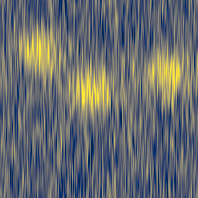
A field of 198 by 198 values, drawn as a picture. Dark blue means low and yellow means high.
Ninth with the highest average: centre. Bumps: three. Grain: streaks running down.
